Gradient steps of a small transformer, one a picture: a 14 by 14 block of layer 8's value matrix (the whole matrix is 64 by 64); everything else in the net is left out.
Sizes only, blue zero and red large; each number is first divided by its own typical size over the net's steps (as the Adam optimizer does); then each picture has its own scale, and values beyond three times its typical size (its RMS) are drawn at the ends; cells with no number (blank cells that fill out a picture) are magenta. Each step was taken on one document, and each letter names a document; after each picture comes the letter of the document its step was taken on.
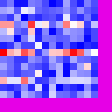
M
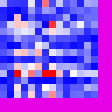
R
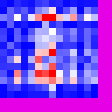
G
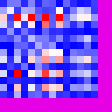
R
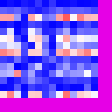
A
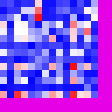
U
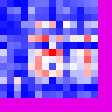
G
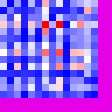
R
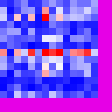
R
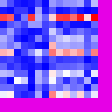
A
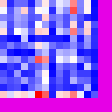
U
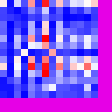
R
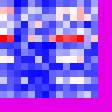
A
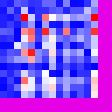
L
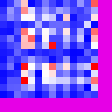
L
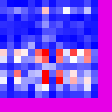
G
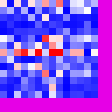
R
